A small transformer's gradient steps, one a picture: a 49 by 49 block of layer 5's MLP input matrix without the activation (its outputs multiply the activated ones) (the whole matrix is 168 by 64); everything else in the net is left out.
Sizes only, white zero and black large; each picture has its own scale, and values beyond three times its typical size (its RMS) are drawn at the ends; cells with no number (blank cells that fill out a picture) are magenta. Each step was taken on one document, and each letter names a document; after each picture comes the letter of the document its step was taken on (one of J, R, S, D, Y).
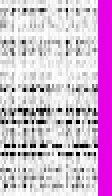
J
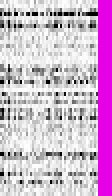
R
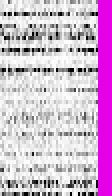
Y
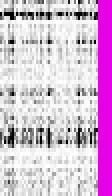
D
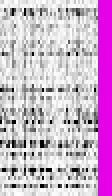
J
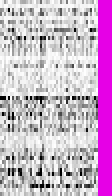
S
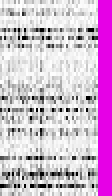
S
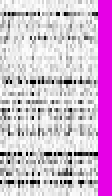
R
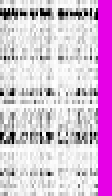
D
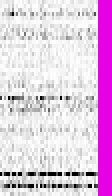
S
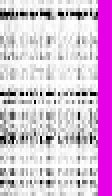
D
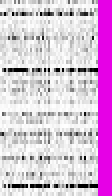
Y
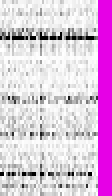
S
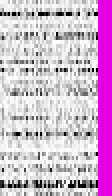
Y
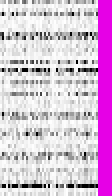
Y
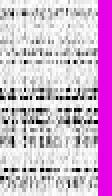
J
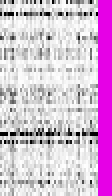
D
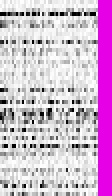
J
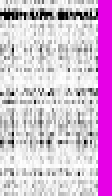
D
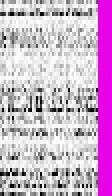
S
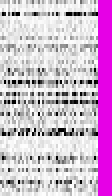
R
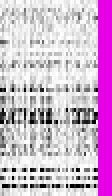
J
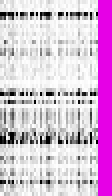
D
